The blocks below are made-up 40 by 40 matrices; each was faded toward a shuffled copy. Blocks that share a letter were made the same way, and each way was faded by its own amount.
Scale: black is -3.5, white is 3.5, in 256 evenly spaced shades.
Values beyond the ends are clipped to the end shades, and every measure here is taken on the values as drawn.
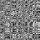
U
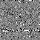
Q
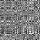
U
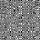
U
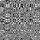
U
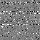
Q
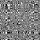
U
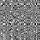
U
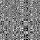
U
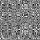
U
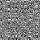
U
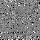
Q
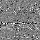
Q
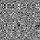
U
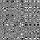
U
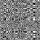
U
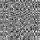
U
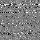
Q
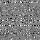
Q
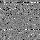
Q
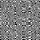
U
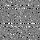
Q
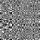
U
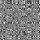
U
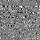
Q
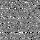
Q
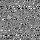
Q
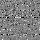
Q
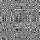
U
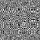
U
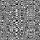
U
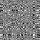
U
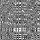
U
